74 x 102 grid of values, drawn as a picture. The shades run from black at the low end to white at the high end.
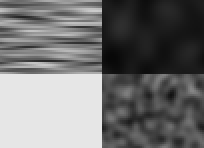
It is made of 2 by 2 panels. Panel 1,1: middling, streaked across, strong in contrast. Panel 1,2: very low, smooth, faint in contrast. Panel 2,1: very high, flat. Panel 2,2: low, blotchy.
